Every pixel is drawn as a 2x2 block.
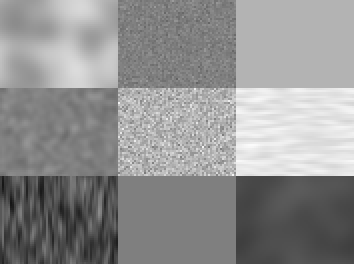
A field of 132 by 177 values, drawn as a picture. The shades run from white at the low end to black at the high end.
The table splits into 3 rows of 3 panels. Panel 1,1: low, smooth. Panel 1,2: middling, fine-grained, faint in contrast. Panel 1,3: low, flat. Panel 2,1: middling, blotchy, faint in contrast. Panel 2,2: low, fine-grained. Panel 2,3: very low, streaked across, faint in contrast. Panel 3,1: high, streaked downward. Panel 3,2: middling, flat. Panel 3,3: high, smooth, faint in contrast.
